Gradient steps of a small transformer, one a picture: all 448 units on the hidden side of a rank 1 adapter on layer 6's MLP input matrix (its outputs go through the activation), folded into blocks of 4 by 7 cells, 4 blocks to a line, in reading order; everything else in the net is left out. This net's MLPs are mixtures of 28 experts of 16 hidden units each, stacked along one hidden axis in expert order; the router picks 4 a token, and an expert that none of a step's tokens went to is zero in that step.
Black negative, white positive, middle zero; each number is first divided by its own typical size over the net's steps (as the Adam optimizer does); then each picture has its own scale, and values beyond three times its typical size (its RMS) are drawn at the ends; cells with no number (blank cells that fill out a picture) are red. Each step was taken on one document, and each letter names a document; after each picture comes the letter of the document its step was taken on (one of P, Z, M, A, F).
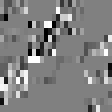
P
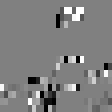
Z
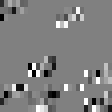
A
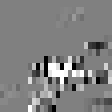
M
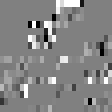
P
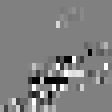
M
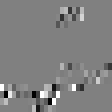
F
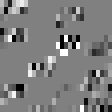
A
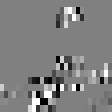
Z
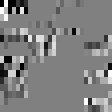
P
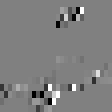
F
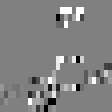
Z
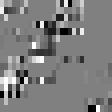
P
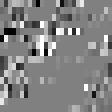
P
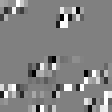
A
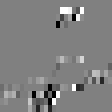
F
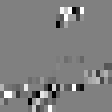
F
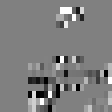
Z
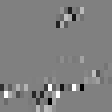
F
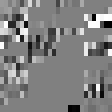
P
